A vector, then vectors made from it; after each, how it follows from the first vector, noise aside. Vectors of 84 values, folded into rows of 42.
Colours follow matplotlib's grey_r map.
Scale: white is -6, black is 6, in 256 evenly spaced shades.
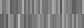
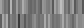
sign-scrambled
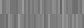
shrunk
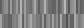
reversed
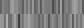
negated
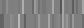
partly zeroed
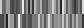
scaled up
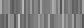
copied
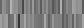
negated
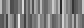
scaled up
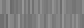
shrunk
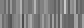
reversed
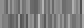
wrapped around
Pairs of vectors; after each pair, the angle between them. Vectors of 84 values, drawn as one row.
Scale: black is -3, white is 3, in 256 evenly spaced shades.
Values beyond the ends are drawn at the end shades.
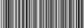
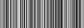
orthogonal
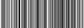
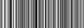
orthogonal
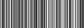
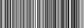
nearly opposite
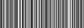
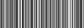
nearly parallel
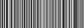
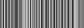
partly opposed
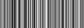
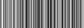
orthogonal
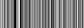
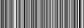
partly opposed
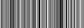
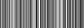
nearly opposite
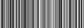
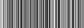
orthogonal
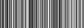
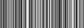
partly aligned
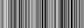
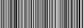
partly aligned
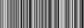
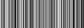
orthogonal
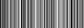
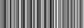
partly aligned
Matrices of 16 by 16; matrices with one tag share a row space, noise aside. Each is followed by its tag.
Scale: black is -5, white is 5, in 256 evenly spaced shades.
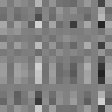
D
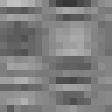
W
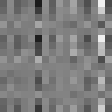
D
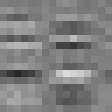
W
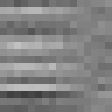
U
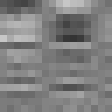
W
